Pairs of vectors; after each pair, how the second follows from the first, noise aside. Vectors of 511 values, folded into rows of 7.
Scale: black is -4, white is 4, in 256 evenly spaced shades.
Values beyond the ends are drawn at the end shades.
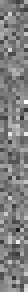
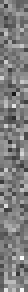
wrapped around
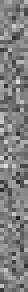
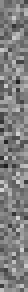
negated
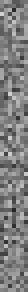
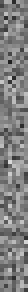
wrapped around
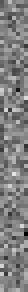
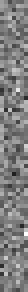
negated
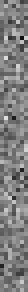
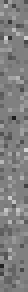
partly zeroed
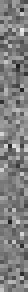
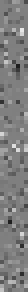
partly zeroed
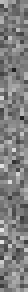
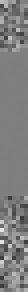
partly zeroed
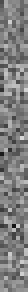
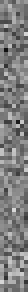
wrapped around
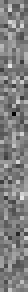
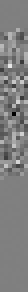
partly zeroed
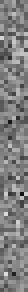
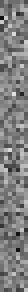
wrapped around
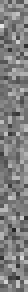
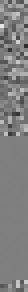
partly zeroed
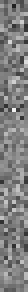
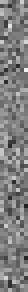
wrapped around
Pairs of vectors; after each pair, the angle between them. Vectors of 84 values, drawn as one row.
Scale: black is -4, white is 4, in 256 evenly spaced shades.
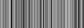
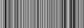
orthogonal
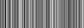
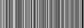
partly opposed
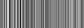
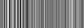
nearly parallel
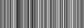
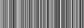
partly opposed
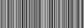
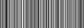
partly opposed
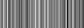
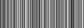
partly opposed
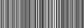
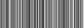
partly aligned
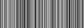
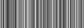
nearly opposite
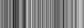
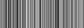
partly aligned
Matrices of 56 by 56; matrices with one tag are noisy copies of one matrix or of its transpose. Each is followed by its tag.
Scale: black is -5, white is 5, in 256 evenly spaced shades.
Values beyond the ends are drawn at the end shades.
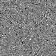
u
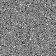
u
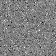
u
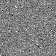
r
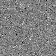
u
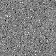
r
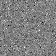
u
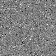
u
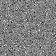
u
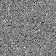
u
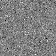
r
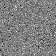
r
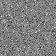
u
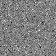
u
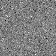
r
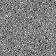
r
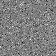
u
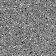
u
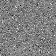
r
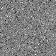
r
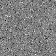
r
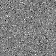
r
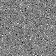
u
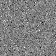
u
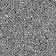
r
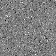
r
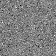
r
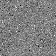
r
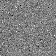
r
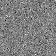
r
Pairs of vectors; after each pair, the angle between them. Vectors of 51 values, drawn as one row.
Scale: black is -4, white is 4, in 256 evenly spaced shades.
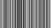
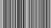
nearly parallel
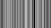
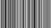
partly aligned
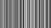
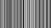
nearly parallel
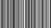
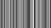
partly aligned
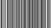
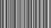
partly opposed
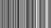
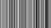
nearly opposite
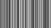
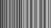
orthogonal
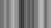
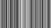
partly opposed
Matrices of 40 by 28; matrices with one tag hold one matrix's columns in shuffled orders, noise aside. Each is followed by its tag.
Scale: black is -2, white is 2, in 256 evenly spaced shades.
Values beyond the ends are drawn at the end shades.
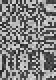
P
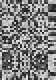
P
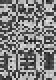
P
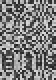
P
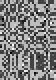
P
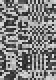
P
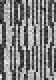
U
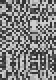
P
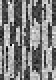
U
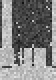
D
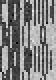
U
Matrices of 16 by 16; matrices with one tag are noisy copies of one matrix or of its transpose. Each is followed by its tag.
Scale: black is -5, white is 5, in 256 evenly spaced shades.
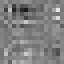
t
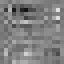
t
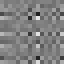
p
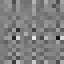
p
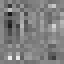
t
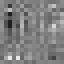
t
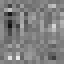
t
